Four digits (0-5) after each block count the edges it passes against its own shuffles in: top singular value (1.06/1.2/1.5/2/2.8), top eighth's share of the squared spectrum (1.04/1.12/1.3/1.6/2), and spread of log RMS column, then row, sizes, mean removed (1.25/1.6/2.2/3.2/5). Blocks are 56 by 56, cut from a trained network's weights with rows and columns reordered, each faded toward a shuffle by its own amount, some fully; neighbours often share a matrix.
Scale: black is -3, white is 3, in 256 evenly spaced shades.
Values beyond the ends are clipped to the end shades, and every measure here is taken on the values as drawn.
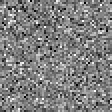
0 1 0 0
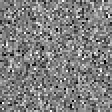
1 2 0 0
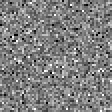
0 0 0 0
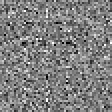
3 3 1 1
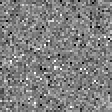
1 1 0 0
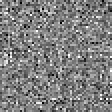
2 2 0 1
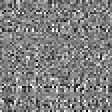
3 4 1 3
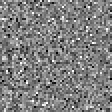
1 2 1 0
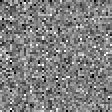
2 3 2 0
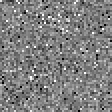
0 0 0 0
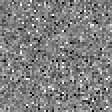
0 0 0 0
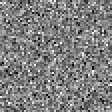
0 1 0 0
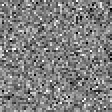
1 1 0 0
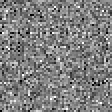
2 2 0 1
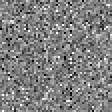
2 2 1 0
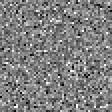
0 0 0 0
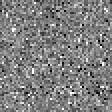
2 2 1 2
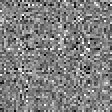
3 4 2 2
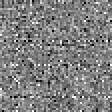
2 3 1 2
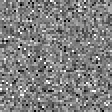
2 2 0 1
